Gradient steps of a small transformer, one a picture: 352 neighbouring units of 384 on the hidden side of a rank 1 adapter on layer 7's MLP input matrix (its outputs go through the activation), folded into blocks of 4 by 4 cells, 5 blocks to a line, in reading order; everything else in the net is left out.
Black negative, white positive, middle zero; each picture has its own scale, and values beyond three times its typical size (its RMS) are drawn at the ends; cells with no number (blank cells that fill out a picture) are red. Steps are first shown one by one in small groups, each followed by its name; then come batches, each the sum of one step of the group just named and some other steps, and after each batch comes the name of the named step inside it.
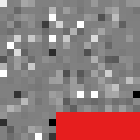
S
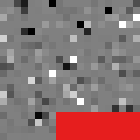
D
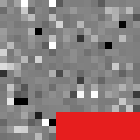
S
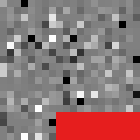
S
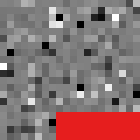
S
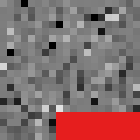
S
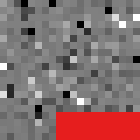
D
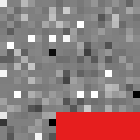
S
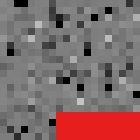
D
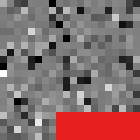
S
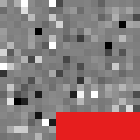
S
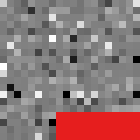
S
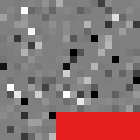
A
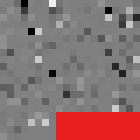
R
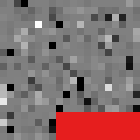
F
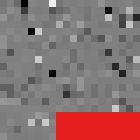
R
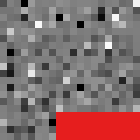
A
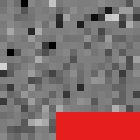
R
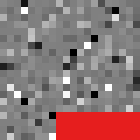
A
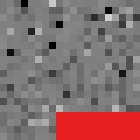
R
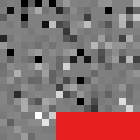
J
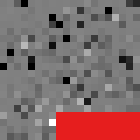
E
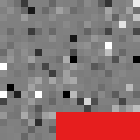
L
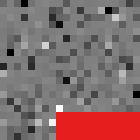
E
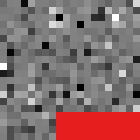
L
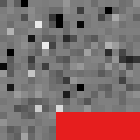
E
